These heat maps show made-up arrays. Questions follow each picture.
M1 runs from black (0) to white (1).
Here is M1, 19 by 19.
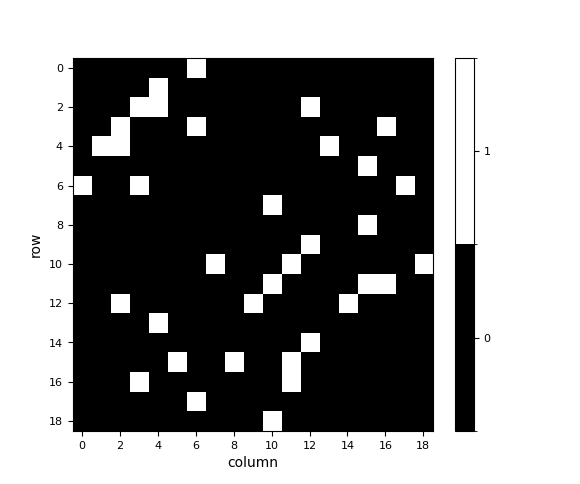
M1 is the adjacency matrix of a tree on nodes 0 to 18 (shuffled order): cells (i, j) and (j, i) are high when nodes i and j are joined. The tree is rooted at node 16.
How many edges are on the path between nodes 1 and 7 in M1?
7
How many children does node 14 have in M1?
0
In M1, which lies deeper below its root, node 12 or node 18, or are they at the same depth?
the same depth
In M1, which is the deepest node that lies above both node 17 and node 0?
6
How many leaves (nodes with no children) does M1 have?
10
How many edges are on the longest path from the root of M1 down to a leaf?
4
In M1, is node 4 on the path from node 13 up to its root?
yes
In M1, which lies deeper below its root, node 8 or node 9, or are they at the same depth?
node 9
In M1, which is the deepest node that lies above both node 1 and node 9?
2
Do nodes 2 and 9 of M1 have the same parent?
no
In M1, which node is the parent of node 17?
6
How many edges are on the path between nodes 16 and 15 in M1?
2
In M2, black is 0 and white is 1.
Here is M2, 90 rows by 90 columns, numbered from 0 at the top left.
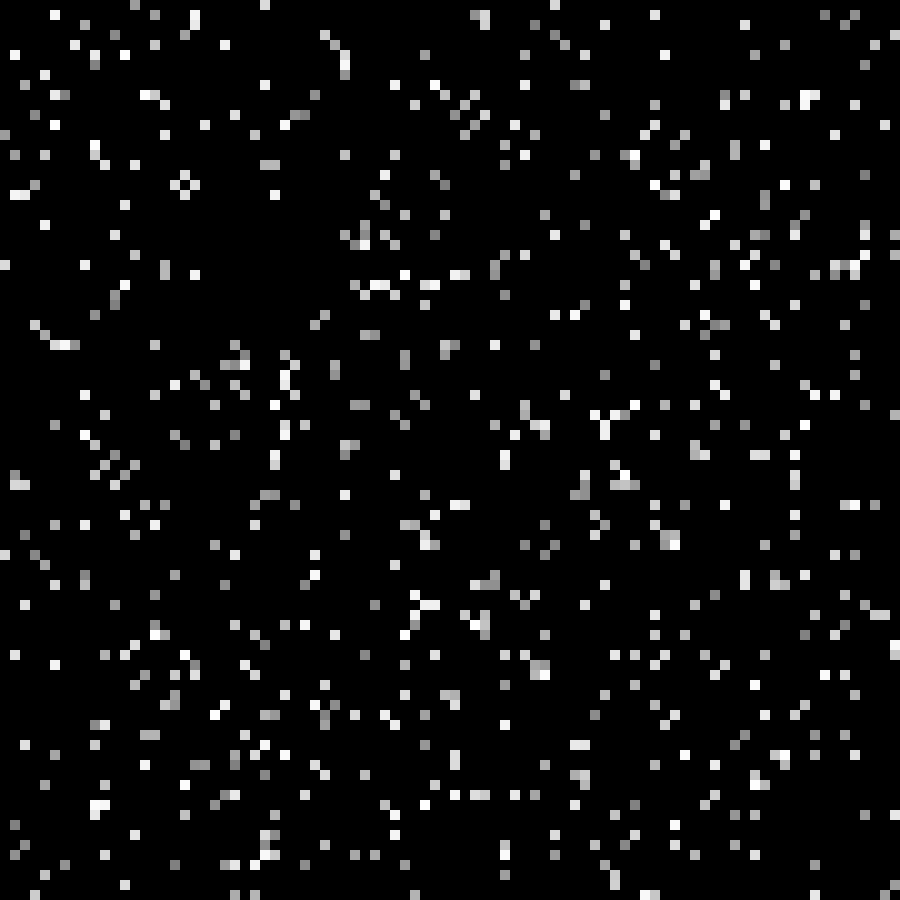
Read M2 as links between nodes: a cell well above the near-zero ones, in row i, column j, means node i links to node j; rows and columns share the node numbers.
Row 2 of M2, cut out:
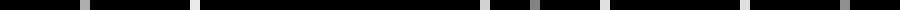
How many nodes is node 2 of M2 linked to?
7
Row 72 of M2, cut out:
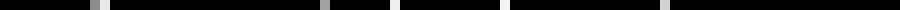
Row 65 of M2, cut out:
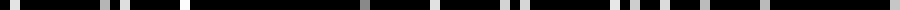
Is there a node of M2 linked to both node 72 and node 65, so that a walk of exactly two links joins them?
yes
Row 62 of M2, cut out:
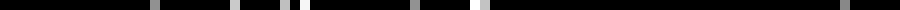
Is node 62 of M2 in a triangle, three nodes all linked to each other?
no
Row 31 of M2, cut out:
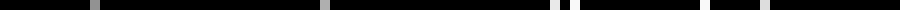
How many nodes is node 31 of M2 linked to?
6
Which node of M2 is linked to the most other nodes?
node 65
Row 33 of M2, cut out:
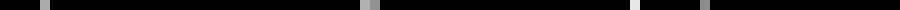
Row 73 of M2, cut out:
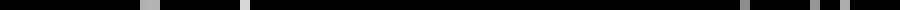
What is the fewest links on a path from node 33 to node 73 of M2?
3
